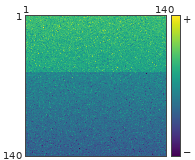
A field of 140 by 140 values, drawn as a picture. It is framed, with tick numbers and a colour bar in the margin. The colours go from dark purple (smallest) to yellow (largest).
There are no regular stripes. The field climbs toward the top. A horizontal seam about 40% of the way down splits the table, and the top part is higher.
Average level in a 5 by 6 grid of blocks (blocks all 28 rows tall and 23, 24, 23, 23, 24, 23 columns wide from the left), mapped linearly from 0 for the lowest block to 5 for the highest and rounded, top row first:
5 5 5 5 5 5 / 4 4 4 4 4 4 / 2 2 2 2 2 2 / 1 1 1 1 1 1 / 0 0 0 0 0 0
